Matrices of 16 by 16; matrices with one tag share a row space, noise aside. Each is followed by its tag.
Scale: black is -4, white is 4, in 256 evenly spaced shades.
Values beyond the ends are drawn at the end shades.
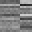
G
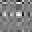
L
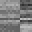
G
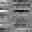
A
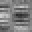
A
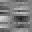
A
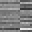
G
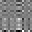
L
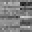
G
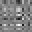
L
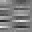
A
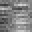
A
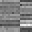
G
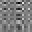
L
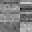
G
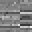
G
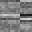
G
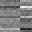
G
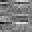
A
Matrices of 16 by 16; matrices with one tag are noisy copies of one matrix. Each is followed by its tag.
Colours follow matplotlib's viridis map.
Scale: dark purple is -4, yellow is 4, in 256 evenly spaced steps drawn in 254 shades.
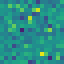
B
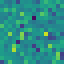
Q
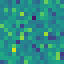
Q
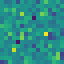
Q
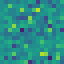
B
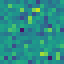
B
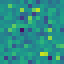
B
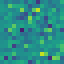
B
